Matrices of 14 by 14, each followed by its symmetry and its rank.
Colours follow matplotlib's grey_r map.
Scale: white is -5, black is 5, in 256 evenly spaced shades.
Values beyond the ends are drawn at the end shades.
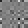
symmetric, rank two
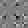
symmetric, rank two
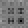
symmetric, rank two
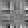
antisymmetric, rank two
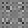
symmetric, rank two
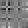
symmetric, rank one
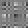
symmetric, rank one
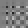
symmetric, rank one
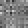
antisymmetric, rank two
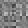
antisymmetric, rank two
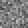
neither, full rank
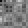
symmetric, rank two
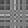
symmetric, rank one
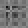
symmetric, rank two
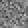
neither, full rank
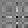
symmetric, rank one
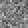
neither, full rank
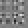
antisymmetric, rank two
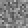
neither, full rank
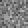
neither, full rank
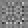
antisymmetric, rank two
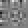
antisymmetric, rank two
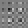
symmetric, rank one
